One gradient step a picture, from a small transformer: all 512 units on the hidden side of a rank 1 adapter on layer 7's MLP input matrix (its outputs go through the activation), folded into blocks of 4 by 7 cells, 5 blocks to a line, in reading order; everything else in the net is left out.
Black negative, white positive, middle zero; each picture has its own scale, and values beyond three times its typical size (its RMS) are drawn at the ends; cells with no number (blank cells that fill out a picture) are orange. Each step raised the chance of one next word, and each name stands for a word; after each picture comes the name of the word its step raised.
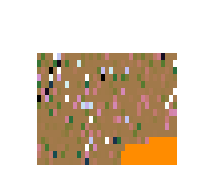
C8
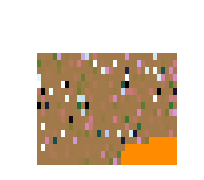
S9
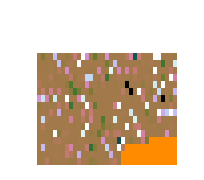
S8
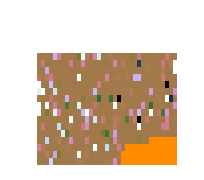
C8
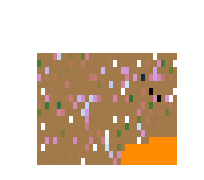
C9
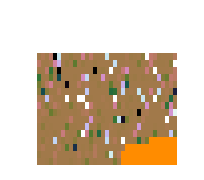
S8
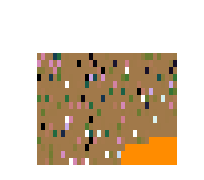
S9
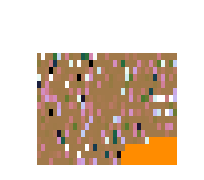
C8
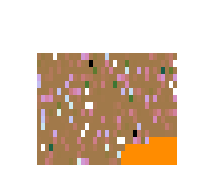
C9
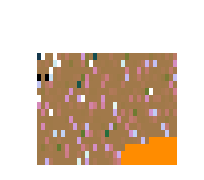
C8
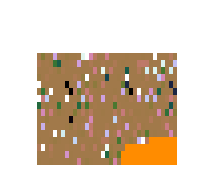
S9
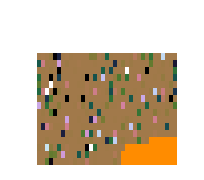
S9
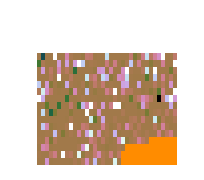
C9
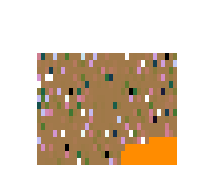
S9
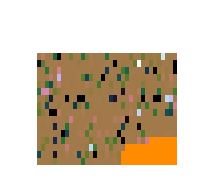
S8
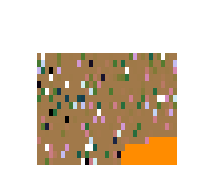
C8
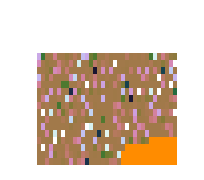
S8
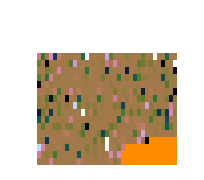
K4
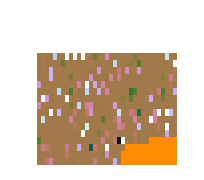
S8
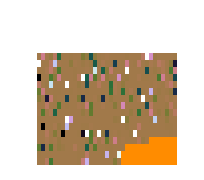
S9
